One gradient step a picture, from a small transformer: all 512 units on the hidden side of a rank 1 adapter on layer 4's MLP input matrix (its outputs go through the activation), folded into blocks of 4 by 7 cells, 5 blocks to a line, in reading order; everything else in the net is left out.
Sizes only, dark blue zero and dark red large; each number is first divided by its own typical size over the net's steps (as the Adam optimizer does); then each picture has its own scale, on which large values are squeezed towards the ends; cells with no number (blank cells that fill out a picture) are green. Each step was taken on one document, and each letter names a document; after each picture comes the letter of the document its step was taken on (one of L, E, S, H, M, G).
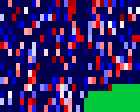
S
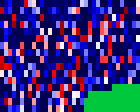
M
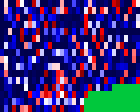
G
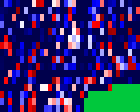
S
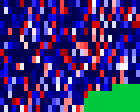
G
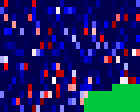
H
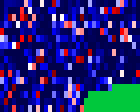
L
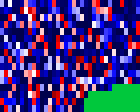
M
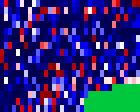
G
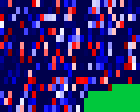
S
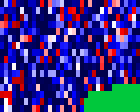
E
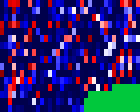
E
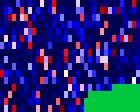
L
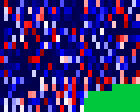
G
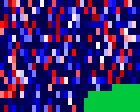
E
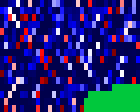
L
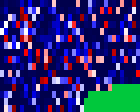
L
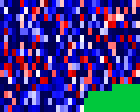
M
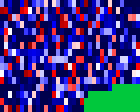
M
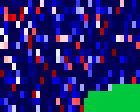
L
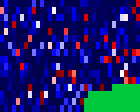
H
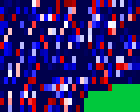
S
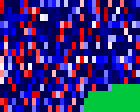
M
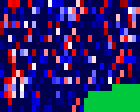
E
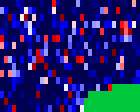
L
